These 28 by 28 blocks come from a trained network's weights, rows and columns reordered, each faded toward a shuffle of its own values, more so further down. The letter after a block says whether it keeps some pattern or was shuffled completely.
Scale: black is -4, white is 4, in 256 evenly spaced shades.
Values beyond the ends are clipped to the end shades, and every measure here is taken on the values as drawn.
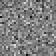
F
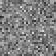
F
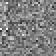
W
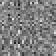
W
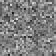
F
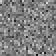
F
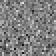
F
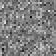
W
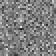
W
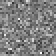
F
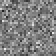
F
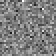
F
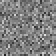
W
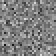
W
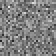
F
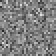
F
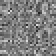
W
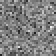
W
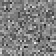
F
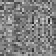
W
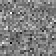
F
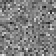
F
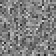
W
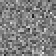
F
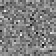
F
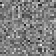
W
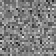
W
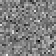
F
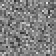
F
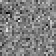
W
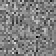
W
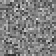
W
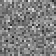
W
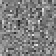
W
